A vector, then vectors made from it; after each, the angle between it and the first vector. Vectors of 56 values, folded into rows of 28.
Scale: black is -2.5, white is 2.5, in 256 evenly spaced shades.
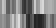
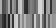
orthogonal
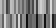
partly aligned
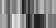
nearly parallel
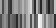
partly opposed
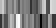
partly aligned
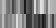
nearly parallel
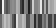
partly aligned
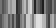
nearly opposite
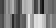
nearly opposite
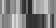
nearly parallel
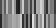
orthogonal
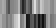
nearly parallel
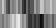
nearly parallel
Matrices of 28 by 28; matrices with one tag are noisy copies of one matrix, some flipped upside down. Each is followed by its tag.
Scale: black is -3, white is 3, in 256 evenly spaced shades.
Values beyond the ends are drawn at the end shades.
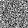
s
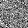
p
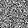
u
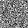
s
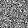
u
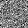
p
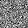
u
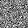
u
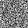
s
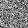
p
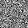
u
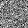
p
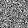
u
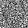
s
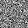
u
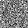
s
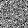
p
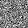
u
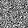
u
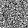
s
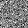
p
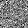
p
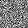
u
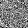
p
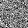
p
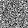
s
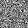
u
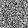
s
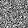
u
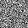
u
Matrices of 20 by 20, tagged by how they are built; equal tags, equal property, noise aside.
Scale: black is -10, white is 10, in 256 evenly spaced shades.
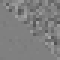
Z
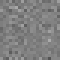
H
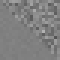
Z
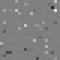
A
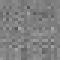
H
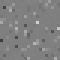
A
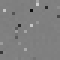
A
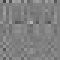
H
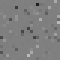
A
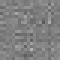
H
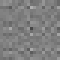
H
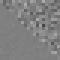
Z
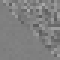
Z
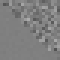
Z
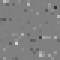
A
